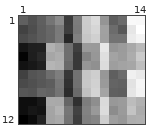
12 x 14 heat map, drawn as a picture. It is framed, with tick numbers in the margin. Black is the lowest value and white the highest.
Values rise toward the right. On average the colour sits 50% of the way up the scale. Upright stripes repeat 3 times across the table.
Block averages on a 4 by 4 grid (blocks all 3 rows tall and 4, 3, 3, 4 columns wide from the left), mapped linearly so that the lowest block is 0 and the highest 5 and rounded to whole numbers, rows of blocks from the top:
1 2 5 4 | 0 2 4 4 | 1 1 5 4 | 0 2 4 4
